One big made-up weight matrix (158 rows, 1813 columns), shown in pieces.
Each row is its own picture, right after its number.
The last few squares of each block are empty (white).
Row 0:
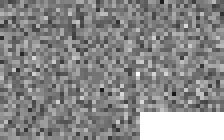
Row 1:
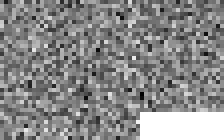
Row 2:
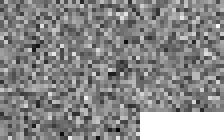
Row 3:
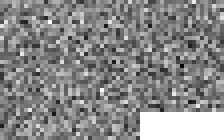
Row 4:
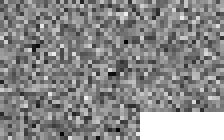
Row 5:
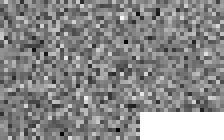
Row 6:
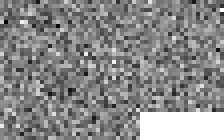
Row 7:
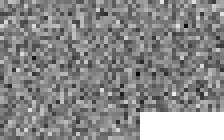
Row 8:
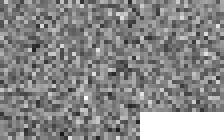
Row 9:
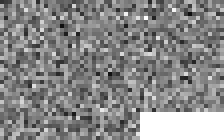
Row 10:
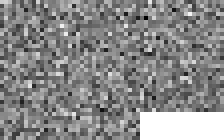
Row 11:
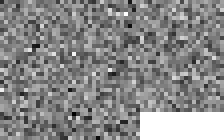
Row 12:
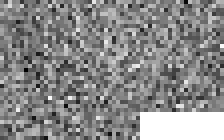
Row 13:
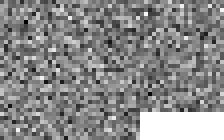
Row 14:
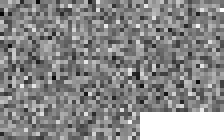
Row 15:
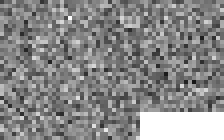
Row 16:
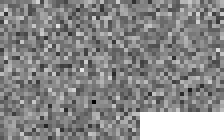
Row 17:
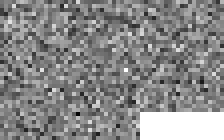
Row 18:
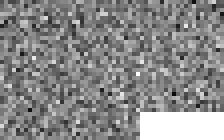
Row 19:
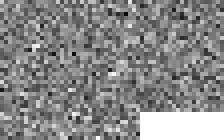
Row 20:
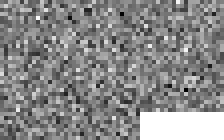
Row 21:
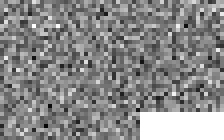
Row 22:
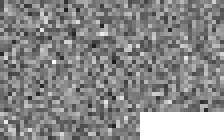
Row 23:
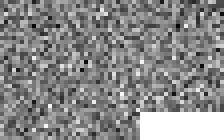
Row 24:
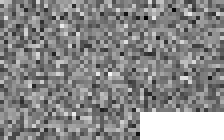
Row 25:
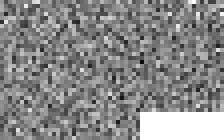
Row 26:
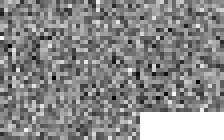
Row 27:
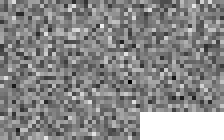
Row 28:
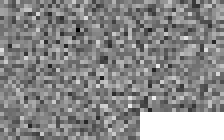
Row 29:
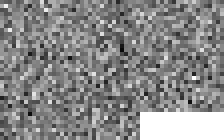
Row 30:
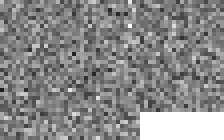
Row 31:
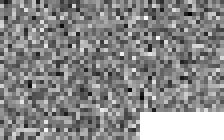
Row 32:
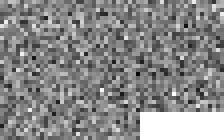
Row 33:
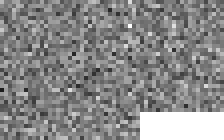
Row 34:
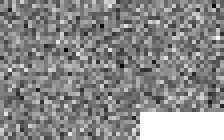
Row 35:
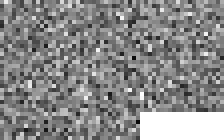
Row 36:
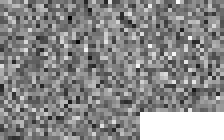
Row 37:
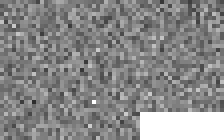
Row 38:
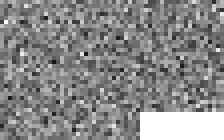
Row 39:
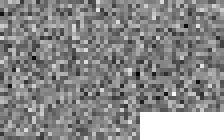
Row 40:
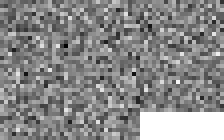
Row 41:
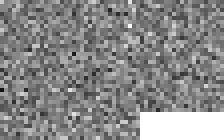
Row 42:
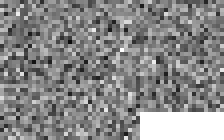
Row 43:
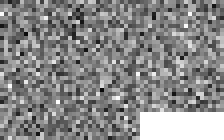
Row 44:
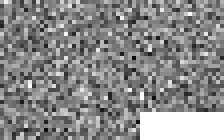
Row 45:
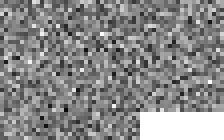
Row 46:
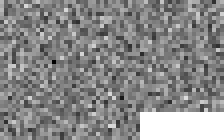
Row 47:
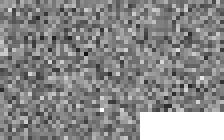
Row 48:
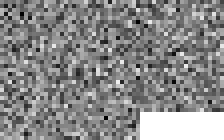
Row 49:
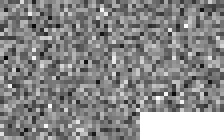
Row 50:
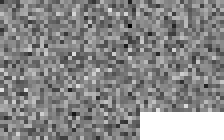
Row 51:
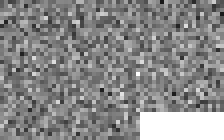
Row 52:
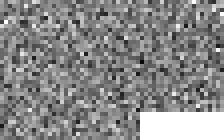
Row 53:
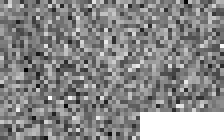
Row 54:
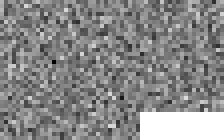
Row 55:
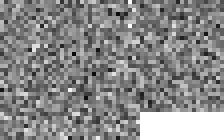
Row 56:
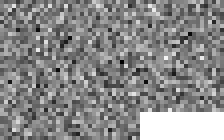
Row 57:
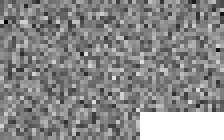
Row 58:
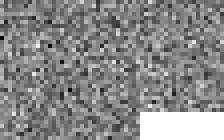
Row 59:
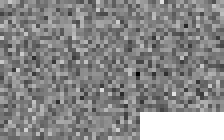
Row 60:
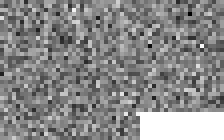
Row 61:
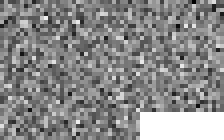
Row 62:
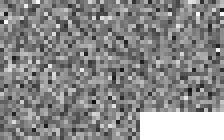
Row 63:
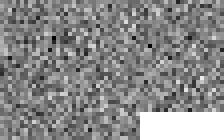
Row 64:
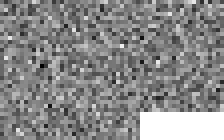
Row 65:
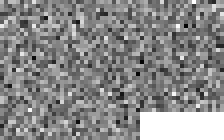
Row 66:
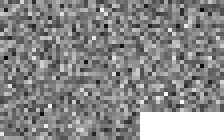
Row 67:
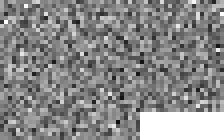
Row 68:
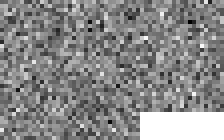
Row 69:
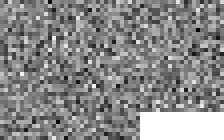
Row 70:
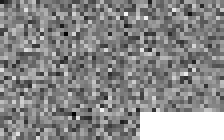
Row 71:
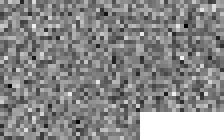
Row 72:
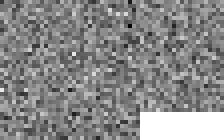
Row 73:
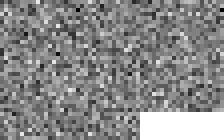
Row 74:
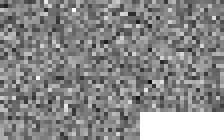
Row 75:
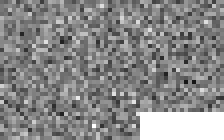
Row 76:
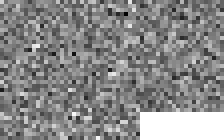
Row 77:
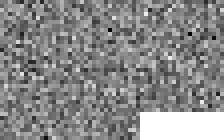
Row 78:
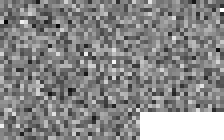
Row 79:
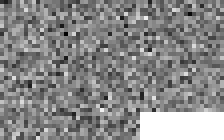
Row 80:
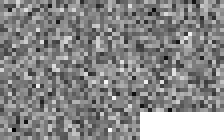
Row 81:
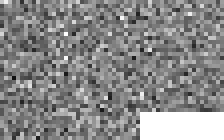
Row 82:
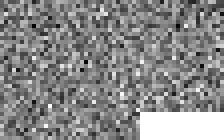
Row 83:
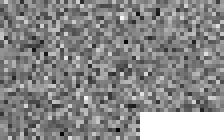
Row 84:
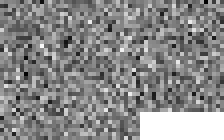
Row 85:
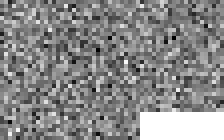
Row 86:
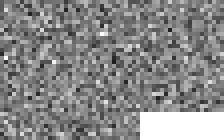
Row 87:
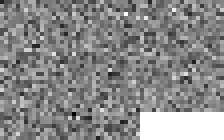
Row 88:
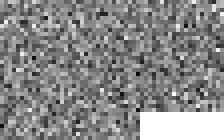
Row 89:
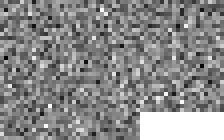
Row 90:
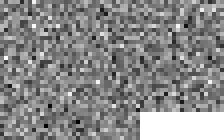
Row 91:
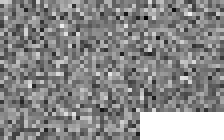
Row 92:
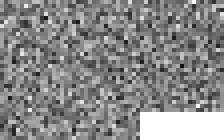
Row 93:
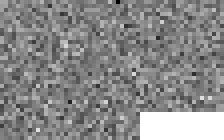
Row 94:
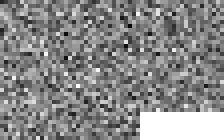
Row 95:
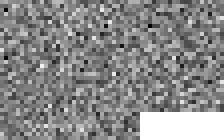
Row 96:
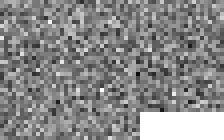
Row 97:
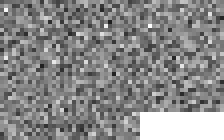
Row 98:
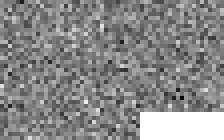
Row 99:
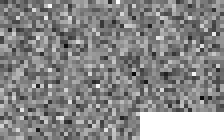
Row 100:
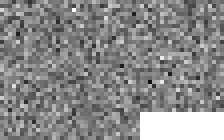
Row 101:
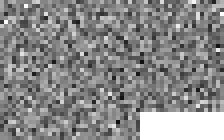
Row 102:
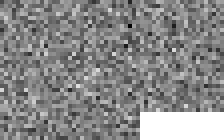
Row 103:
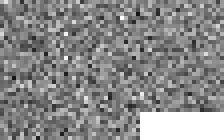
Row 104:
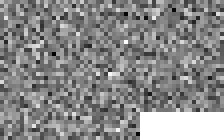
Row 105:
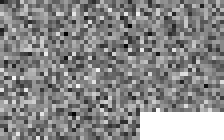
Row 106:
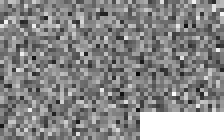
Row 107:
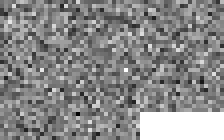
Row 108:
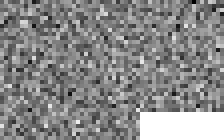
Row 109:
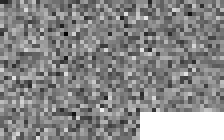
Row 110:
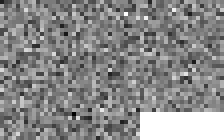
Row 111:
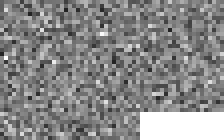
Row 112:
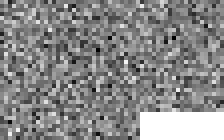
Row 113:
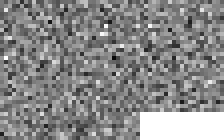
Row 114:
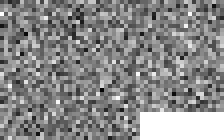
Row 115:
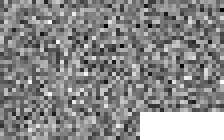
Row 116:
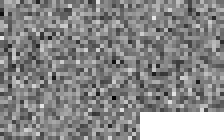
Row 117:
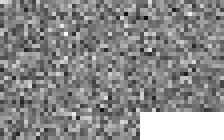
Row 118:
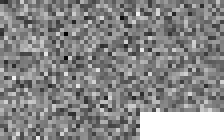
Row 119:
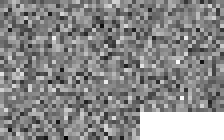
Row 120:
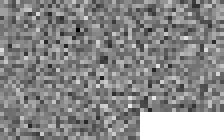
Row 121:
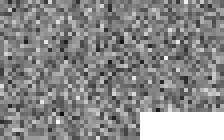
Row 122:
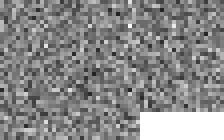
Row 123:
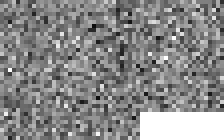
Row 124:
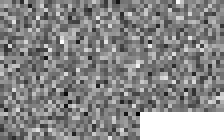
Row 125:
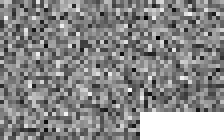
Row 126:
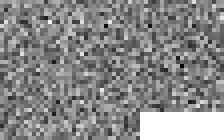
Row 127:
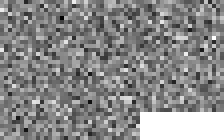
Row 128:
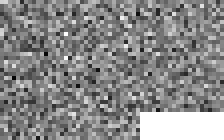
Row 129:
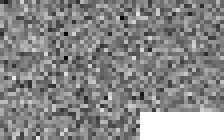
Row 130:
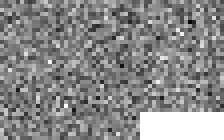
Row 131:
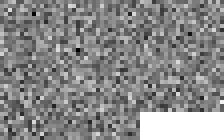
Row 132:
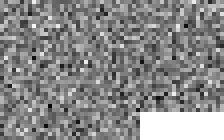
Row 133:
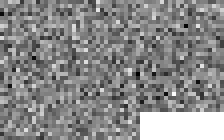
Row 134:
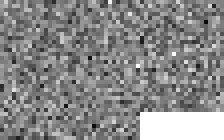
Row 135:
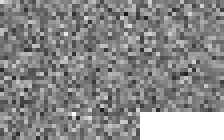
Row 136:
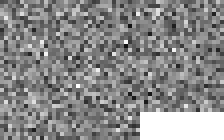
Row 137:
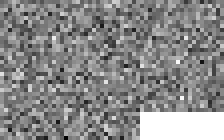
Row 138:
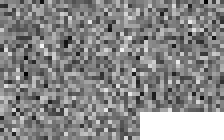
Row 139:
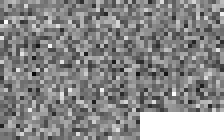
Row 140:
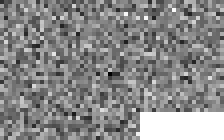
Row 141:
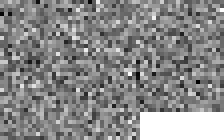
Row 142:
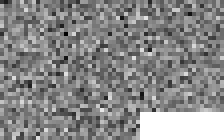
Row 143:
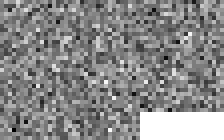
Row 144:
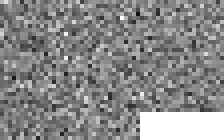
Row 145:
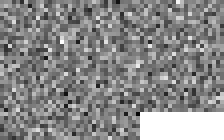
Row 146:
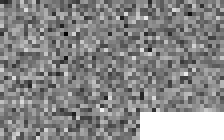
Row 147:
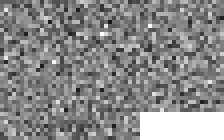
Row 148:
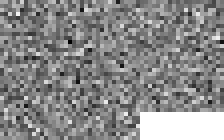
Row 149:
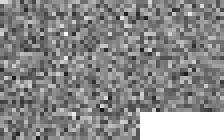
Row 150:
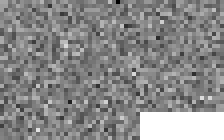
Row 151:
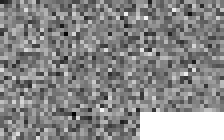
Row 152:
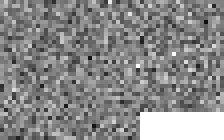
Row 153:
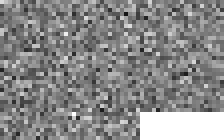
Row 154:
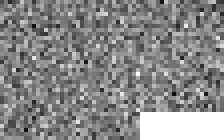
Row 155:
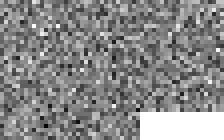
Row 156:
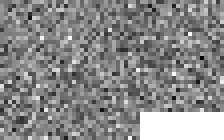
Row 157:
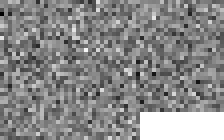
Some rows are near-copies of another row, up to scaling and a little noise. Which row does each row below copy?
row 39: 133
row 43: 114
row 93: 150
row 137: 119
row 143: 80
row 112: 85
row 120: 28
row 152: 134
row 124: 145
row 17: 107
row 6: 78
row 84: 138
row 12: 53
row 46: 54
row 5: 83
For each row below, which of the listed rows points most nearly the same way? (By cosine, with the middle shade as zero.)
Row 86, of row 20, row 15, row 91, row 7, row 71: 71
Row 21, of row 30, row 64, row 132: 132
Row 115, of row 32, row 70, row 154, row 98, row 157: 32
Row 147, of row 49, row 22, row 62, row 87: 22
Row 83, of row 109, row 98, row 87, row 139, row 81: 81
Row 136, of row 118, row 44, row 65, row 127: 118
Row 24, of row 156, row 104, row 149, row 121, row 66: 104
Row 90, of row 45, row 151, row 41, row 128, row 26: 45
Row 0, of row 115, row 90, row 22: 22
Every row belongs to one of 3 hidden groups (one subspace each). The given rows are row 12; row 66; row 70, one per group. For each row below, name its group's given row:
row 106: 66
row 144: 70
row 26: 66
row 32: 66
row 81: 70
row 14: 66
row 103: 70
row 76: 70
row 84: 12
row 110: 70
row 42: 12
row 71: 66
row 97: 66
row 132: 66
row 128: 70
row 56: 12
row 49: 66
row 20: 12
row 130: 12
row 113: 66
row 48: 12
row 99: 12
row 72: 70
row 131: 12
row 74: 12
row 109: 70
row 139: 66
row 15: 12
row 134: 12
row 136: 70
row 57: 66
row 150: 12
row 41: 70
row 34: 12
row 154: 66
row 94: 70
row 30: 70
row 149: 70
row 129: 70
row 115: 66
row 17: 12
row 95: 66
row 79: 70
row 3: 66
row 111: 66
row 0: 66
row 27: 12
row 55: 70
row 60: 12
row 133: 66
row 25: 66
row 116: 66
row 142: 70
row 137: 12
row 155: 66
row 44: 70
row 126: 66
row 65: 66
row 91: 70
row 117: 70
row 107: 12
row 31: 70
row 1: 70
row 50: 70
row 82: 66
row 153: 70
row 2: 70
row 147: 66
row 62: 66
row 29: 12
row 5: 70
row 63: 12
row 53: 12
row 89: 66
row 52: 66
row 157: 66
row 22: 66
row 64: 66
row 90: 66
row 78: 66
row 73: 66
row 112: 12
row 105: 70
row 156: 12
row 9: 70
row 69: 12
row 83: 70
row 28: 12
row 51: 66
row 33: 70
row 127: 12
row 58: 66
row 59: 66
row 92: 66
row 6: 66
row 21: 66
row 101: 66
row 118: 70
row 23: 66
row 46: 66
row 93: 12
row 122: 70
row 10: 70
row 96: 66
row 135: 70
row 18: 66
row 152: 12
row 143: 12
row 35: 70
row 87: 70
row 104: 70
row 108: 66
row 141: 66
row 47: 12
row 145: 12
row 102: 70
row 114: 66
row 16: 66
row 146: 70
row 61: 66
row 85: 12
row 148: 12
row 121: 12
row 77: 12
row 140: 70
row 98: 12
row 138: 12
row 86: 66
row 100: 12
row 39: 66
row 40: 12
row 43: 66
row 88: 66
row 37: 66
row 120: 12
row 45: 66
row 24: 70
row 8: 70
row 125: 70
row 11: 70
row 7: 66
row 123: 12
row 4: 70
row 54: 66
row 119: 12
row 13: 12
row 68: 12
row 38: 66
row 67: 66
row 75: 12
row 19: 70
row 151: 70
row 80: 12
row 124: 12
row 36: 12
